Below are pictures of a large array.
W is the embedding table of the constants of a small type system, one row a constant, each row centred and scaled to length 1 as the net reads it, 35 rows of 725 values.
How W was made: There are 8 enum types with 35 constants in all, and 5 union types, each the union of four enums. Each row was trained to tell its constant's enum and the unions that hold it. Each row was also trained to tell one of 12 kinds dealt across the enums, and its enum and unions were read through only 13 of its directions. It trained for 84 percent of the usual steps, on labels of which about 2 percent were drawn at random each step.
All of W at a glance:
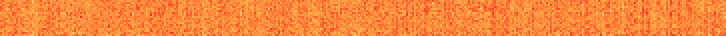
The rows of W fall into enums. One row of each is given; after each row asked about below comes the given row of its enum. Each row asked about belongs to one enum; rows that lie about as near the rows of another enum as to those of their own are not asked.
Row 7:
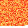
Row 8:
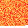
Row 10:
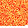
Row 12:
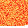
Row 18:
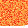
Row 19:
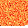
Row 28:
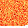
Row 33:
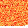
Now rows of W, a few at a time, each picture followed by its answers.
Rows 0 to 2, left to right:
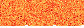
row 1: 7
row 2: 33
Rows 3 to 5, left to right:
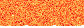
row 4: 12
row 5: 33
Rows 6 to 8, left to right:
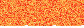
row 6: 8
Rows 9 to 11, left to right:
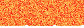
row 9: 8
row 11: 8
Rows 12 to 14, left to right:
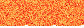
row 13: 12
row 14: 12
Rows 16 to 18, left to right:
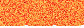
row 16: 18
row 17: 7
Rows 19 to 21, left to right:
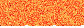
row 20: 8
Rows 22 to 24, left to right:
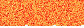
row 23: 19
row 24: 33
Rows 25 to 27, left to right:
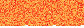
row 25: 18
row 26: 18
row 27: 7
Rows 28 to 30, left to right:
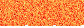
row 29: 28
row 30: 19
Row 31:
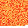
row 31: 10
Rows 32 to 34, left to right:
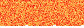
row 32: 33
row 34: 10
